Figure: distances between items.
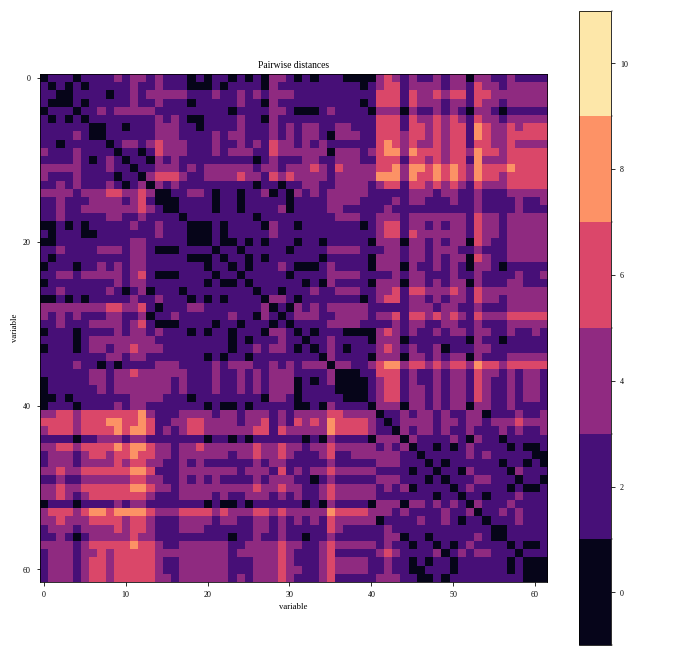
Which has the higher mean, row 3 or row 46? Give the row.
46
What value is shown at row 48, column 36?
4
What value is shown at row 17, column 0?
2
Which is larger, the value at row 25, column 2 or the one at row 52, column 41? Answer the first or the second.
the second
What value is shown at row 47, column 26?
4
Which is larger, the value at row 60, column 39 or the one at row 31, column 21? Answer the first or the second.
the first
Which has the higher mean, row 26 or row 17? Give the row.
26
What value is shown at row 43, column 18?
6
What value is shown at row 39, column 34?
2
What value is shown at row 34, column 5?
2
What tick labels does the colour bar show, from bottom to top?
0, 2, 4, 6, 8, 10
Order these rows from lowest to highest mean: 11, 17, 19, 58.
19, 17, 58, 11
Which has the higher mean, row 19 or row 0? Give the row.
19
